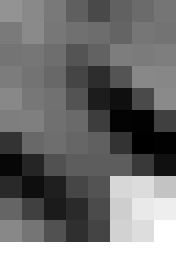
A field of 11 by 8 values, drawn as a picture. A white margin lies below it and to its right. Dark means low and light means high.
The halves do not mirror each other. An odd patch, higher than its surroundings, sits in the bottom right. The middle right is the ninth with the lowest average. The ninth with the highest average is the bottom right.
